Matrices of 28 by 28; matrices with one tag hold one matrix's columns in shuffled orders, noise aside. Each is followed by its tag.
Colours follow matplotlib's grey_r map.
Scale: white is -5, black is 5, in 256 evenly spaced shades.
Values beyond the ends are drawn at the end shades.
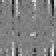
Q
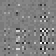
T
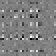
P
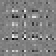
P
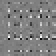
P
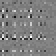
P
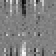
Q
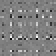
P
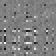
T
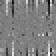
Q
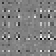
P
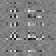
P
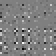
T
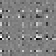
P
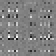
P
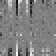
Q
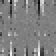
Q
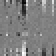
Q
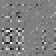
T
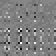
T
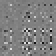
T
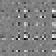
P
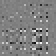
T
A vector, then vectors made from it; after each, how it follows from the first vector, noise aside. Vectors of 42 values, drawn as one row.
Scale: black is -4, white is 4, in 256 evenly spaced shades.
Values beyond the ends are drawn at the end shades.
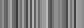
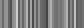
negated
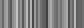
negated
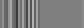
partly zeroed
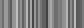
negated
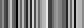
scaled up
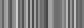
negated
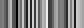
scaled up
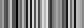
scaled up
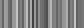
negated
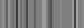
partly zeroed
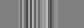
partly zeroed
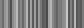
negated
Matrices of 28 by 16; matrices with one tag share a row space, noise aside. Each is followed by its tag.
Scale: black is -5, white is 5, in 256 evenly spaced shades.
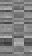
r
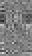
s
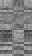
r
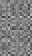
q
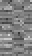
r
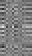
s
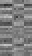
r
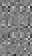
q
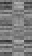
r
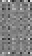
q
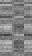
r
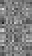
s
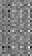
q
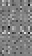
q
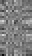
s
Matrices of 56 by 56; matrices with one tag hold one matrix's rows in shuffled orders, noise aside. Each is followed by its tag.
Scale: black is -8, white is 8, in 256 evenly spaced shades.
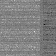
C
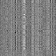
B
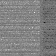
C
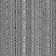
B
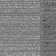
C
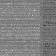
C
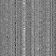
B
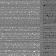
C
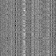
B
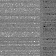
C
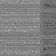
C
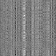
B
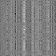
B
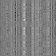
B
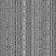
B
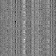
B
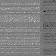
C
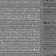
C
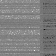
C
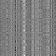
B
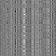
B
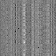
B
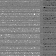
C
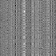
B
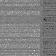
C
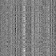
B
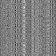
B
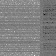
C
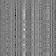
B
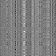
B
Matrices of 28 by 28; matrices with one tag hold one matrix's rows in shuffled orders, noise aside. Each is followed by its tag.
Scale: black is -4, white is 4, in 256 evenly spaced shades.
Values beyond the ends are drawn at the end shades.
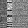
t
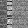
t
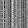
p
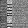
t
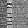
t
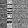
t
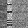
t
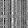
p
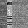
t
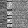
t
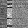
t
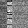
t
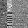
t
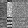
t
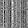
p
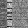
t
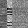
t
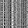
p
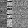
t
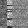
t
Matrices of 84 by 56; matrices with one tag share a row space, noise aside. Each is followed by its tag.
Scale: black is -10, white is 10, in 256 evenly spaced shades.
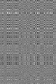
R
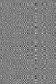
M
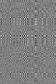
M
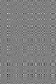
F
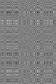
R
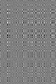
F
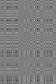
R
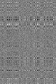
R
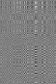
M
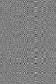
M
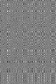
F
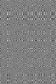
F
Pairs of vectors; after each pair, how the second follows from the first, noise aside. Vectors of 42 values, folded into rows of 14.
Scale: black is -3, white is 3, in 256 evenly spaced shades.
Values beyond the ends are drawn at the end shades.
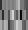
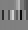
partly zeroed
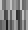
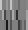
partly zeroed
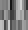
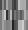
wrapped around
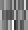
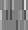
partly zeroed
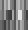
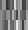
shuffled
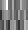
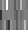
partly zeroed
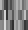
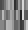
reversed
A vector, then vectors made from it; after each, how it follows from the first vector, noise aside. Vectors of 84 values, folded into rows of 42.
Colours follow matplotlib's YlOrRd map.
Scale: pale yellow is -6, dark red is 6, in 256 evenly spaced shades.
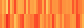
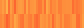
shrunk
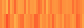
shrunk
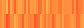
shrunk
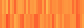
shrunk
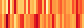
scaled up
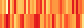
scaled up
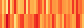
scaled up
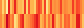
scaled up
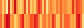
scaled up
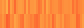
shrunk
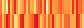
scaled up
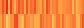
negated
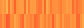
shrunk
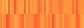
shrunk
